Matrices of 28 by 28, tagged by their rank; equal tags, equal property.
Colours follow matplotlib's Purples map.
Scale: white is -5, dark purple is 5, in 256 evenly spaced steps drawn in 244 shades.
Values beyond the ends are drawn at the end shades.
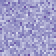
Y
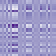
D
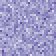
Y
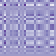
D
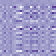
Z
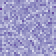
Y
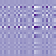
D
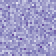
Y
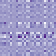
Z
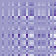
D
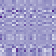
Z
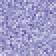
Y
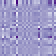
Z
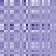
D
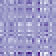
Z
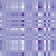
D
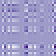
D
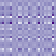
D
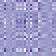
Z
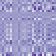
Z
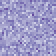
Y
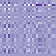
Z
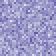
Y
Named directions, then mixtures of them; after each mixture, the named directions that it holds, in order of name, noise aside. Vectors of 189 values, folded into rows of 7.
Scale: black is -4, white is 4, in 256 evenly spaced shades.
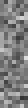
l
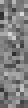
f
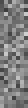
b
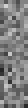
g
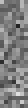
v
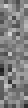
g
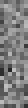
g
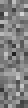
b, f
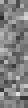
f, l, v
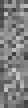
b, f, g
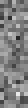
f, g, l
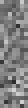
v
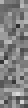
v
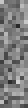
g, v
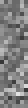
l, v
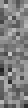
g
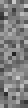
b, f, g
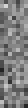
g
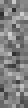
f, l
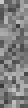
f, v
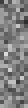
b, g, v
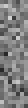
f, g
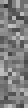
f, g, l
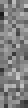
b, f, g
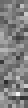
b, l, v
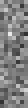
b, f, v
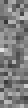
l
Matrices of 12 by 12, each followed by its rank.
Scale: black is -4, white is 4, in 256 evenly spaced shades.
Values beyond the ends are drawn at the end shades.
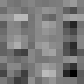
two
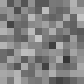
full rank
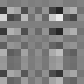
one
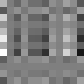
one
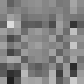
two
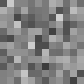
full rank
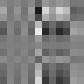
one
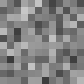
full rank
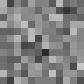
full rank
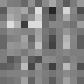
two
